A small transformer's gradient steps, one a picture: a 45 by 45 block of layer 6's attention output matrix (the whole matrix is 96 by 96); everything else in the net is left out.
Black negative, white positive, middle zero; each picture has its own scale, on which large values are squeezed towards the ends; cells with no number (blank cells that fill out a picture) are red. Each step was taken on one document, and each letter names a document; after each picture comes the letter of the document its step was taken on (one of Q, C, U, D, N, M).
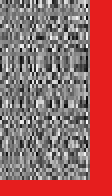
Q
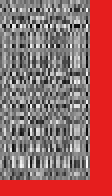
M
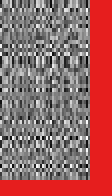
Q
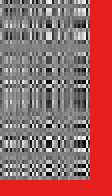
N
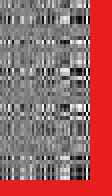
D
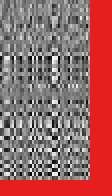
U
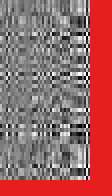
D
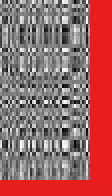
M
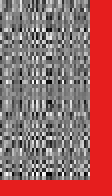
U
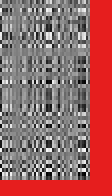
N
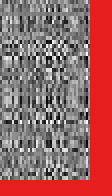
Q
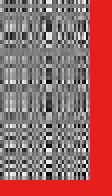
N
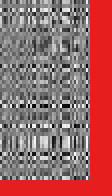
M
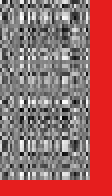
M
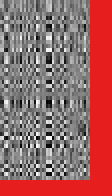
U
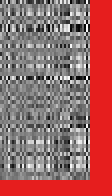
D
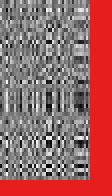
U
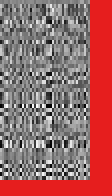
U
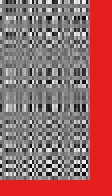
N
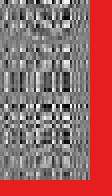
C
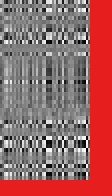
N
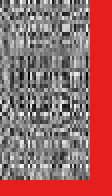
M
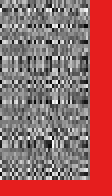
U
